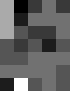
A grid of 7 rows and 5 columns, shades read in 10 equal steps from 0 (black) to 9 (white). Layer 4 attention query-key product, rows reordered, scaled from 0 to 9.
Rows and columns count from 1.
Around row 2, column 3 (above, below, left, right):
2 2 1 4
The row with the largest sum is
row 7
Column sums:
29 22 22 23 23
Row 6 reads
4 4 4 4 3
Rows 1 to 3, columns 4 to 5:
4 2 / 4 4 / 2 4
